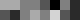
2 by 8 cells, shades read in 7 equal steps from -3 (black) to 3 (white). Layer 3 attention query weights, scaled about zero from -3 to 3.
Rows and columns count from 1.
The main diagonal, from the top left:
1 -2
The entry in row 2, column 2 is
-2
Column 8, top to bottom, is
-2 -2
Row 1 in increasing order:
-3 -2 -1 0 0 0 1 1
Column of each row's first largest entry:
1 6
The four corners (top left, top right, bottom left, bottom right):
1 -2 -1 -2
